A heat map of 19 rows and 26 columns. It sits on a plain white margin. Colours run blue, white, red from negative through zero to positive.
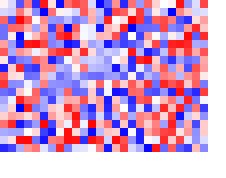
Slope: none. Seam: none. Grain: fine. Odd rows or columns: none.
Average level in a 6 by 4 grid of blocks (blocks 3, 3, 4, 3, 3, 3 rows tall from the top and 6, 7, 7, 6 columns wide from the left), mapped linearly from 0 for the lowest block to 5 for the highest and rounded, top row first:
3 2 5 3
4 1 0 5
3 2 0 4
3 1 2 4
3 4 2 3
1 4 2 4
